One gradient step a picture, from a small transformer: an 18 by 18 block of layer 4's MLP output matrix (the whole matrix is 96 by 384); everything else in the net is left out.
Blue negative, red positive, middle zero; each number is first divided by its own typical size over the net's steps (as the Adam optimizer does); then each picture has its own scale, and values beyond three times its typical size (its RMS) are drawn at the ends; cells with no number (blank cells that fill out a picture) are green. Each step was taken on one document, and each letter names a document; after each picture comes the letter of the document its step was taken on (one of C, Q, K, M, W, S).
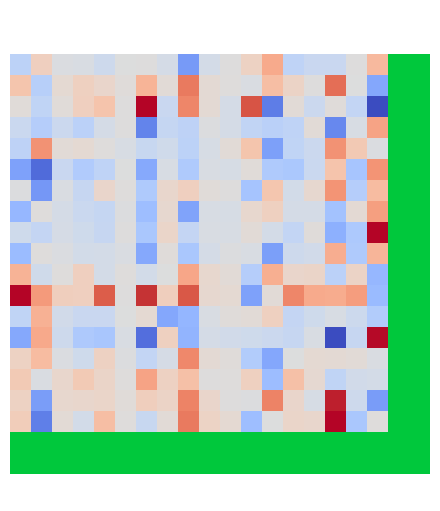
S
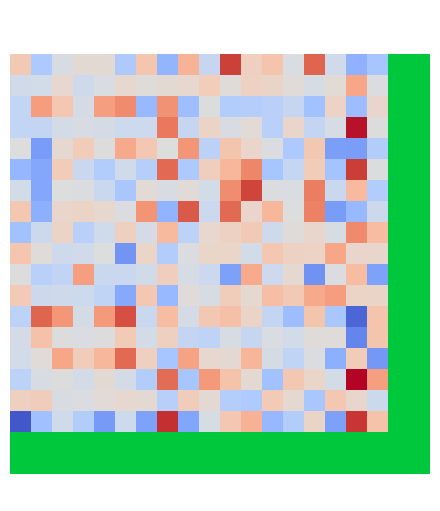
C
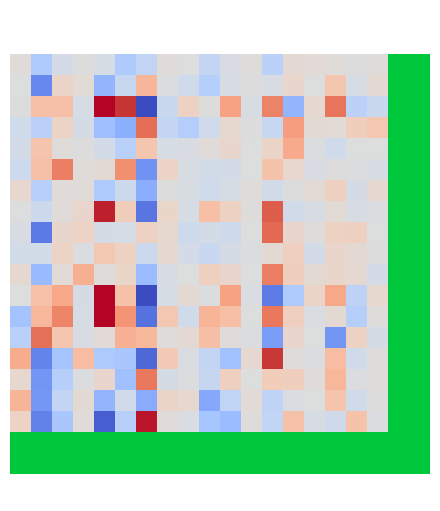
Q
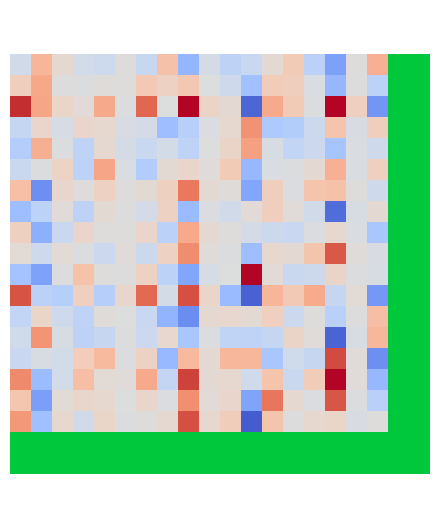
S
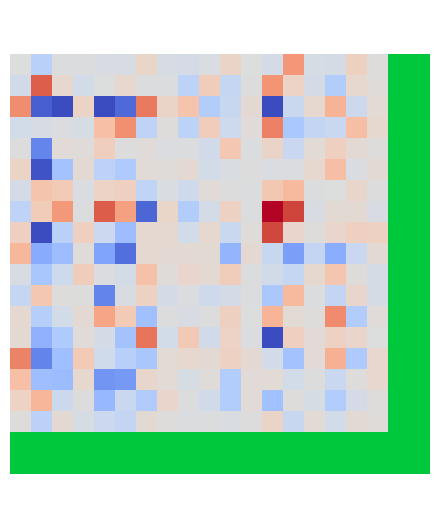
Q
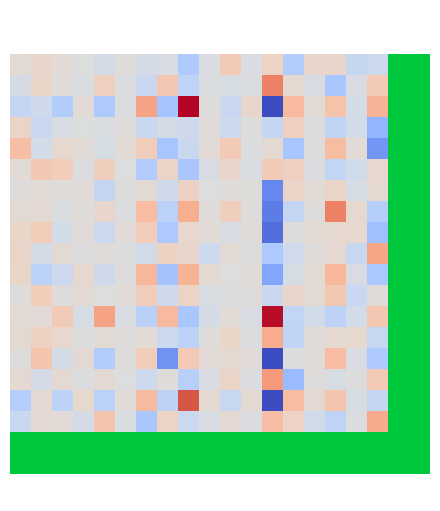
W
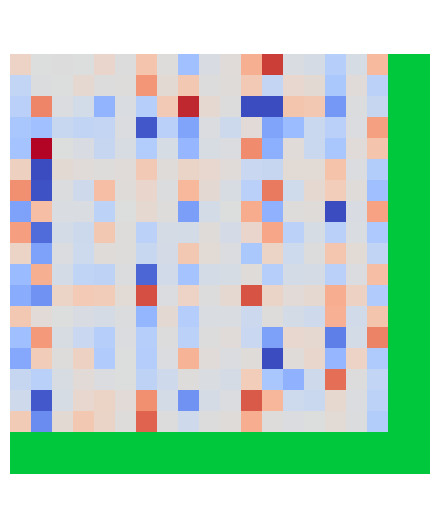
S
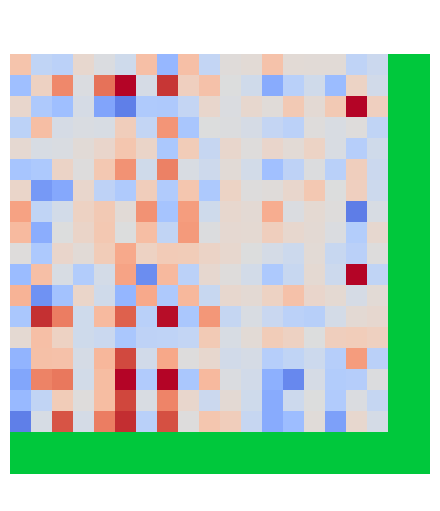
C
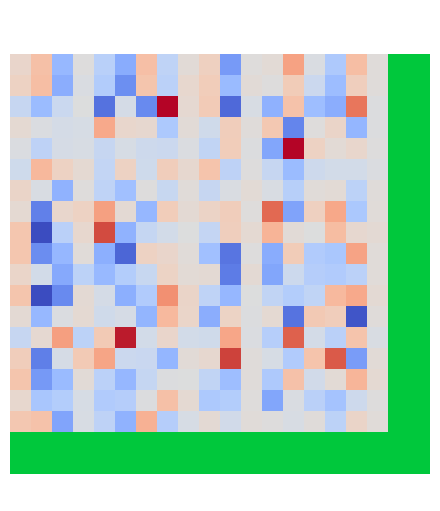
Q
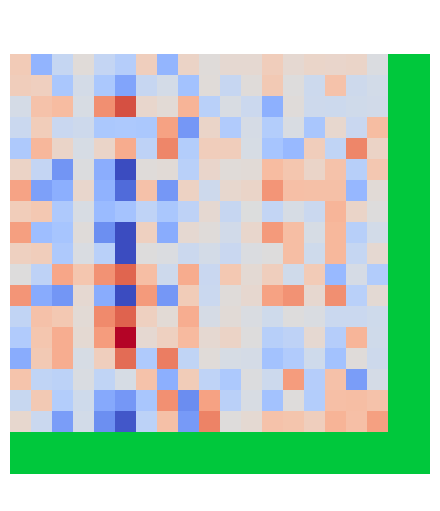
C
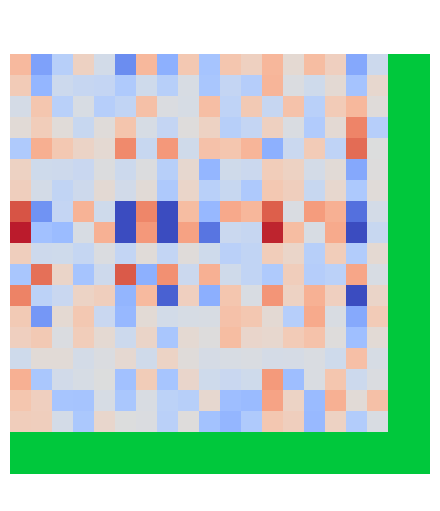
C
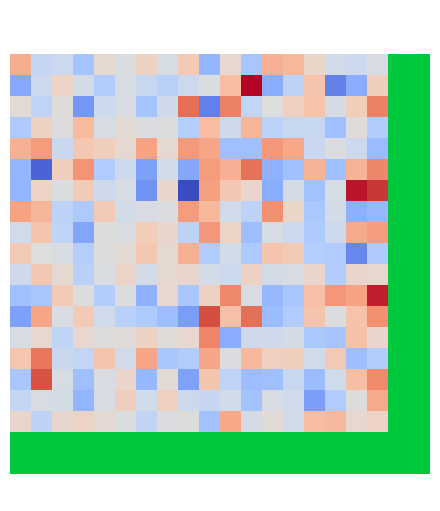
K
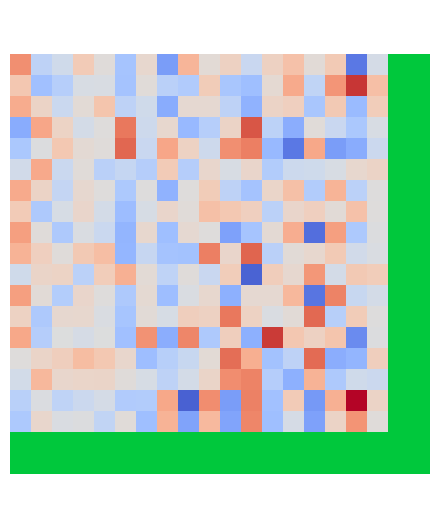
C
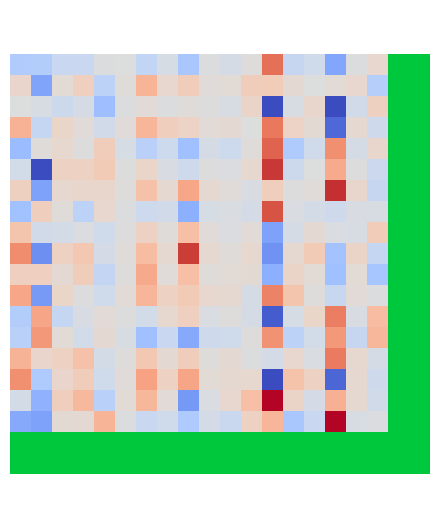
S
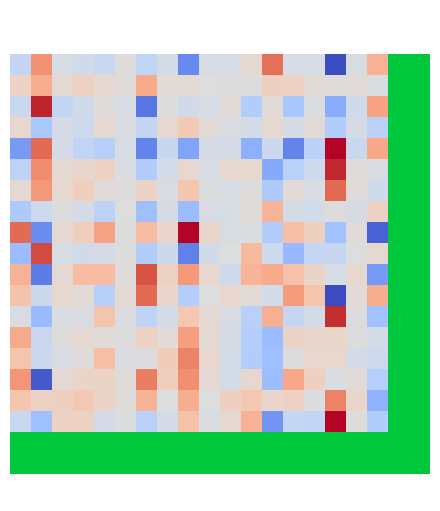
S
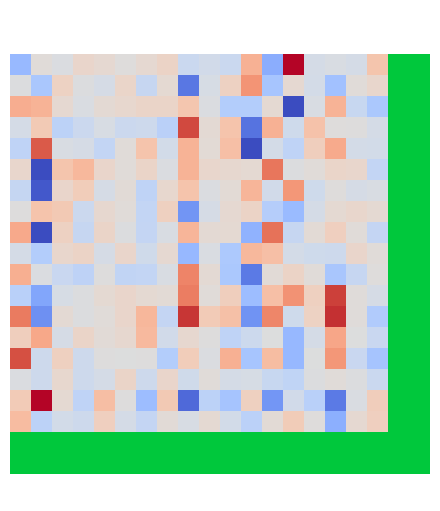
W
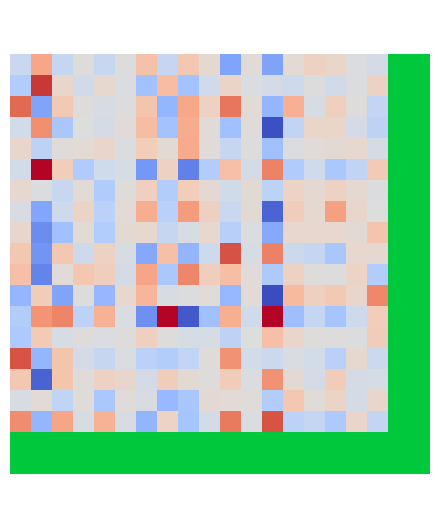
W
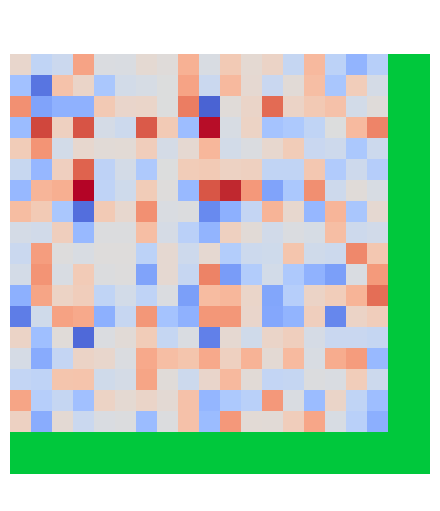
K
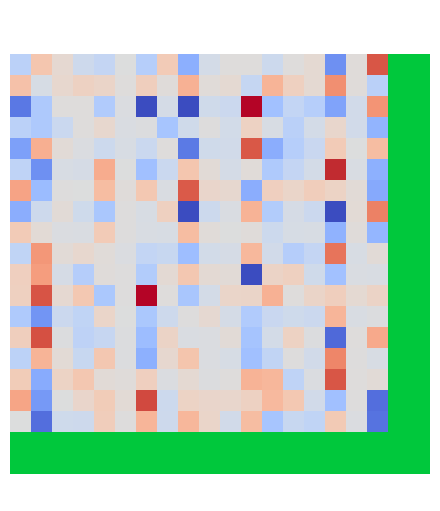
S
